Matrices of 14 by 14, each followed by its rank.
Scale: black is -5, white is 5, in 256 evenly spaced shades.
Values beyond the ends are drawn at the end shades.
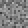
full rank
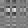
one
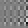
one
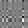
one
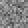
full rank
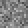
full rank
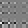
one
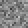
full rank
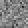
full rank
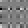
one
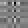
one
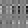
one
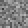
full rank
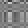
one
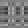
one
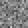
full rank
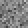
full rank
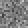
full rank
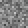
full rank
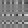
one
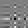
one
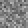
full rank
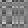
one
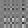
one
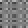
one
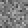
full rank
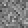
full rank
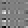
one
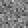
full rank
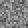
full rank
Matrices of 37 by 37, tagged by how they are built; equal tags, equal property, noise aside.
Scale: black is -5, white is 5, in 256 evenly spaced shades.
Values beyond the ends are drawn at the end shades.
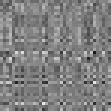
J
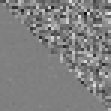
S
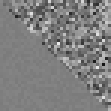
S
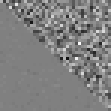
S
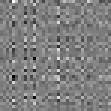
J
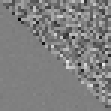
S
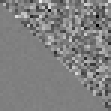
S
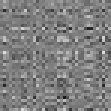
J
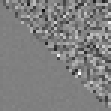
S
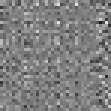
J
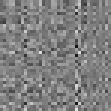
J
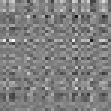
J
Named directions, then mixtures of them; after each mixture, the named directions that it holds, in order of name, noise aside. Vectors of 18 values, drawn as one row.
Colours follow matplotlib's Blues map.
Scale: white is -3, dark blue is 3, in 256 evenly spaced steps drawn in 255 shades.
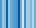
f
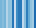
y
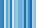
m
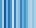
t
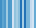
m, t, y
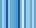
f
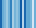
m, t, y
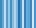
f, m, y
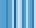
y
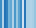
f, t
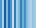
t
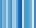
m, t, y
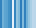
m, t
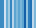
m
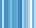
f, m, t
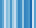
m, y
